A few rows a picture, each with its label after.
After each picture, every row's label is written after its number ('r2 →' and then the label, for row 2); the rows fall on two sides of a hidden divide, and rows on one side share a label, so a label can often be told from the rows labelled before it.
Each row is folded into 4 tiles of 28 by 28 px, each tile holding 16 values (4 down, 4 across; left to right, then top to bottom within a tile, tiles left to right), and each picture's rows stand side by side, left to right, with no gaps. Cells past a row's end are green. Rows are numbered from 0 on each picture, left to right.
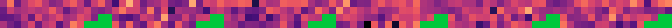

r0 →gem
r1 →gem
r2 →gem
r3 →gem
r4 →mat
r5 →gem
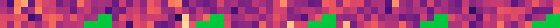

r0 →gem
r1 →gem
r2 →gem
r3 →gem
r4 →gem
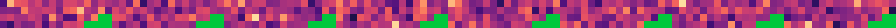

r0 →gem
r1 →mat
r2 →gem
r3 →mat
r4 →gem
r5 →gem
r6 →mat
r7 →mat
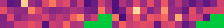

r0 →gem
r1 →gem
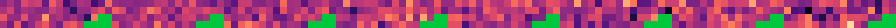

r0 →gem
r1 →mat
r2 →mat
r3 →gem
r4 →gem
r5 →gem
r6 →gem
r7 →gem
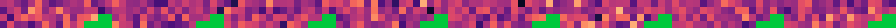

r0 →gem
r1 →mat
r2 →gem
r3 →mat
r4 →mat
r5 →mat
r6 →mat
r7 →mat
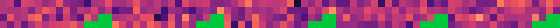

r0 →gem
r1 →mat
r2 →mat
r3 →mat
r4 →gem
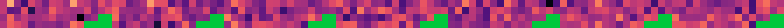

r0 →gem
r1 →gem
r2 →gem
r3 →mat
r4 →mat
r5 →gem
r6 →mat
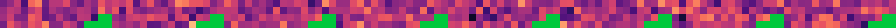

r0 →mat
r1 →gem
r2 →gem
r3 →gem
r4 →gem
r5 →gem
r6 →gem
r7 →mat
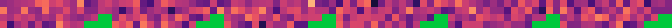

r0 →gem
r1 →gem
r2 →mat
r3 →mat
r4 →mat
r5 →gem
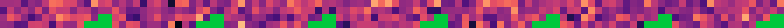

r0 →gem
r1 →mat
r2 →mat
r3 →gem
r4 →gem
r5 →mat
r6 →gem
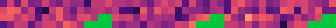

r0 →gem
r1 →gem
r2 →gem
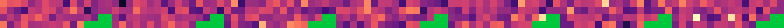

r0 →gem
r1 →mat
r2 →gem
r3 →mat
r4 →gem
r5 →gem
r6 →gem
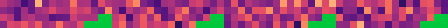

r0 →gem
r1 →mat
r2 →gem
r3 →mat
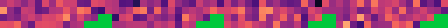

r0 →gem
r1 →mat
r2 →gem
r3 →gem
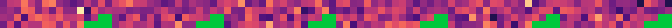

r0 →gem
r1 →gem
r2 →mat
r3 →gem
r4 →gem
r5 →mat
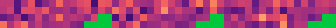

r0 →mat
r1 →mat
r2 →gem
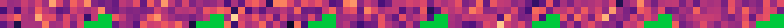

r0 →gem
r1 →gem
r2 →mat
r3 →mat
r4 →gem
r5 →gem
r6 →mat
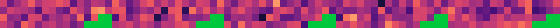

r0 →mat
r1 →gem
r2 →mat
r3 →gem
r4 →gem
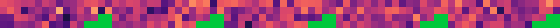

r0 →mat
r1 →gem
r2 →gem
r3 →mat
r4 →gem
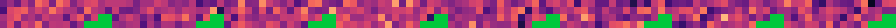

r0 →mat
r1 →gem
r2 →mat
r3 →gem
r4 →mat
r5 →gem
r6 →gem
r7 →gem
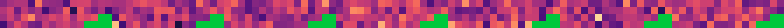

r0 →gem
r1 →mat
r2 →gem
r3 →gem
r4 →gem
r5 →gem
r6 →gem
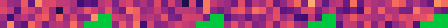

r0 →gem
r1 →gem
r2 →mat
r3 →gem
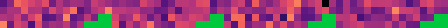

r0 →mat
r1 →mat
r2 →mat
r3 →mat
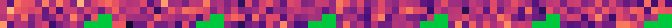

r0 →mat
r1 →mat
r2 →mat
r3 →gem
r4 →gem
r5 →mat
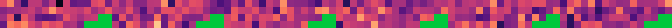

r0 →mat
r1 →mat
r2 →gem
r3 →gem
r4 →mat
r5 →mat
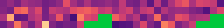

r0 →mat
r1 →mat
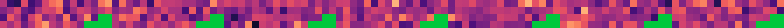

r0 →gem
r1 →gem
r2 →gem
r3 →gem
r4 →mat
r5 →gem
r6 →gem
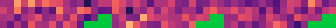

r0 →gem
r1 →gem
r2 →mat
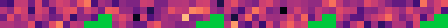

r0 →mat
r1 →mat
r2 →gem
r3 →mat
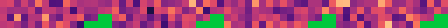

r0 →mat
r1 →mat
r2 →mat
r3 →gem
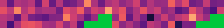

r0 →mat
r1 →mat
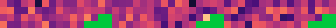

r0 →mat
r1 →mat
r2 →gem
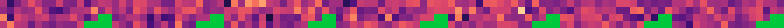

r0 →gem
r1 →mat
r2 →mat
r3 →gem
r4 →mat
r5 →gem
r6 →mat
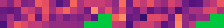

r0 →mat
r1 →gem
